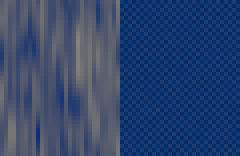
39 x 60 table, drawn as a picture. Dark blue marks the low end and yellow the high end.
It is made of 1 by 2 panels. Panel 1,1: low, streaked downward. Panel 1,2: very low, checkered, faint in contrast.
